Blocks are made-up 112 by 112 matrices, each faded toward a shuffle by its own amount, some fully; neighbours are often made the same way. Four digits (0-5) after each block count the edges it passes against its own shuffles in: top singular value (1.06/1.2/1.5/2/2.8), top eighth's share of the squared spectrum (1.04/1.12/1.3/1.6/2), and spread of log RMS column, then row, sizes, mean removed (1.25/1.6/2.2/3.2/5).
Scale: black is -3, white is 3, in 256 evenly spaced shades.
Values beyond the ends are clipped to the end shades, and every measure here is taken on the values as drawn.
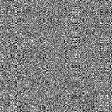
5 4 3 3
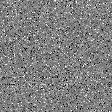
1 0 0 1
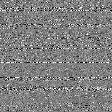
2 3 0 4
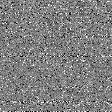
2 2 0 3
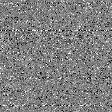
2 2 0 3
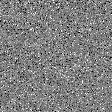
0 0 0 1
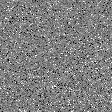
0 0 0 0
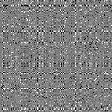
5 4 3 3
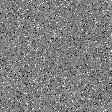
0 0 0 0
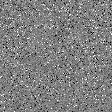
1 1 1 1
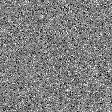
2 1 0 0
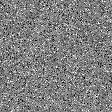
0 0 0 0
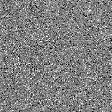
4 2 1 1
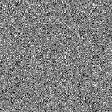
4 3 1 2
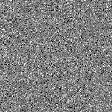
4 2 1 1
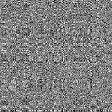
5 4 3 3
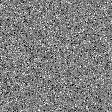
1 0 0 0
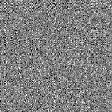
4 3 2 2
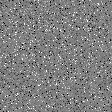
0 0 0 0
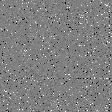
3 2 1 0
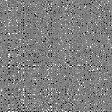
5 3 2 2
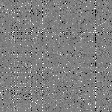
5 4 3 2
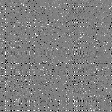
5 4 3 3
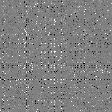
5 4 2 2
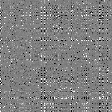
5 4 3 3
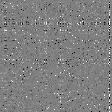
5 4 2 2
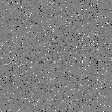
3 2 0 0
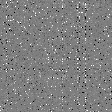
4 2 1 0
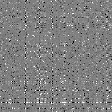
5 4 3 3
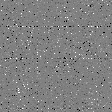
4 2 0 1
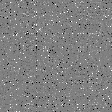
4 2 1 1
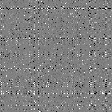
5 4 3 3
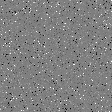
0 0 0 0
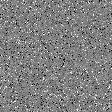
0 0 0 0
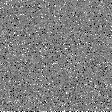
2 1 0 2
